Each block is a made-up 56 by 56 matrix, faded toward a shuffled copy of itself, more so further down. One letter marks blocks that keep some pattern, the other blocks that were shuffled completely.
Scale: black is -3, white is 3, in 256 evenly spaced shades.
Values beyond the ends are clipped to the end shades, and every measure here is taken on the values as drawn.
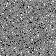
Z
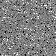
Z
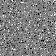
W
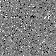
W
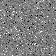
Z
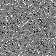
Z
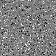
W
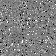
W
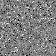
W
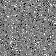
W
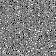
W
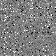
W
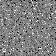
W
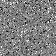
Z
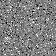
Z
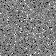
Z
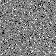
Z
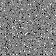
W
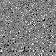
W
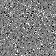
W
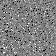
Z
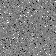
Z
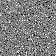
Z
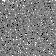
Z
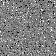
Z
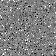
W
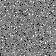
W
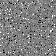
W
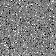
Z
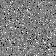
W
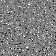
Z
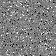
W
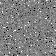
Z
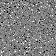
Z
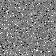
Z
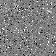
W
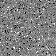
W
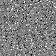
Z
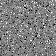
Z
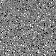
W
